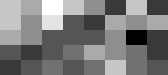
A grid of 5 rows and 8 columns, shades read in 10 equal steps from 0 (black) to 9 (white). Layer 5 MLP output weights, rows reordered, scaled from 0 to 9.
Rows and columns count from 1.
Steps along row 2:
down up down down up down up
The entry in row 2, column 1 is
7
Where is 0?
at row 3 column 7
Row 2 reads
7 5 8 3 2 6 5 6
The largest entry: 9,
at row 1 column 3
